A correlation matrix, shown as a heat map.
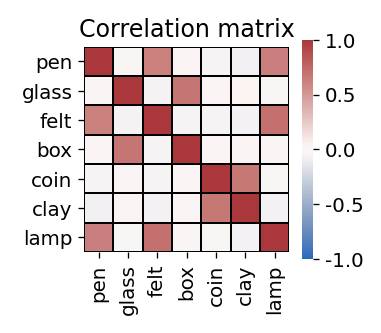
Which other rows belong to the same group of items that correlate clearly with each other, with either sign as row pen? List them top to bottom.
felt, lamp
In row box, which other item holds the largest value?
glass
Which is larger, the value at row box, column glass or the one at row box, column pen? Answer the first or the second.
the first
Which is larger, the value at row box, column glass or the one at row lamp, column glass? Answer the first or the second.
the first
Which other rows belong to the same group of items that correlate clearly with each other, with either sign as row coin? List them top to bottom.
clay
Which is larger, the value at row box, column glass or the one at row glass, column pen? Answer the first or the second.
the first
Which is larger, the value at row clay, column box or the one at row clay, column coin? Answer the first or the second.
the second
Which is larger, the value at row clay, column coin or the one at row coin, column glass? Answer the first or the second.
the first
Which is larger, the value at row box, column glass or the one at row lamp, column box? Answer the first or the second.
the first
